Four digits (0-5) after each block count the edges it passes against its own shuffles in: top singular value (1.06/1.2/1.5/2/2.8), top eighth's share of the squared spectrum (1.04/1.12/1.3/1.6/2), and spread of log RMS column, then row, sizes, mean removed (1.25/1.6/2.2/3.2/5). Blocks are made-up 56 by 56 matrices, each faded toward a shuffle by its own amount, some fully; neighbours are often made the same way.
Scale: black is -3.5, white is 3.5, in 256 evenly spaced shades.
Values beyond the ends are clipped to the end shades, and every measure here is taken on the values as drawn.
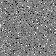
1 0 0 0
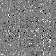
3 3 1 1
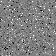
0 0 0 0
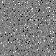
3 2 0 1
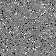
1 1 0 0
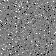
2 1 0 0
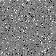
2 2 0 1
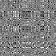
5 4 2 3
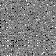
3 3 0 1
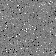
0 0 0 0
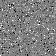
2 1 0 0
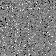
1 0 0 0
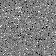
0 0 0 0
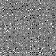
4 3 1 2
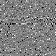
3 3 0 2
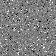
0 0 0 0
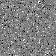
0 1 0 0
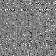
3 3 1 2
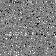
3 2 0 1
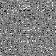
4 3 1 1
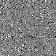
2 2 0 1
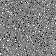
0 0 0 0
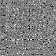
3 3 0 1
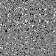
3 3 1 2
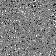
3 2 1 1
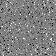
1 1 0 0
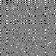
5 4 3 3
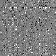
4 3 1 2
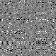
4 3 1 2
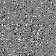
1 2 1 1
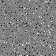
2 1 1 0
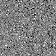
2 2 0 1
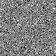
0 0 0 0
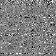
2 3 2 3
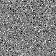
0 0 0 1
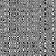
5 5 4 3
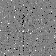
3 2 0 0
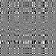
5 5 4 4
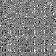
4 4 2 2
